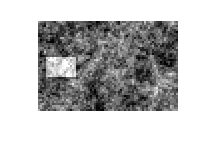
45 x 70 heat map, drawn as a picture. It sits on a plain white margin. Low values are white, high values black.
Odd patch: lower, in the middle left. Average level on the scale: 60%. Ninth with the lowest average: middle left. Mirror symmetry: none. Grain: blotchy.
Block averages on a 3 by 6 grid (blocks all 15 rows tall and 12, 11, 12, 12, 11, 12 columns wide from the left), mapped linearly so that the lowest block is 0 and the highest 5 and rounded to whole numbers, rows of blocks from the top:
4 4 3 2 3 4 | 1 0 3 2 4 4 | 3 2 5 4 3 2
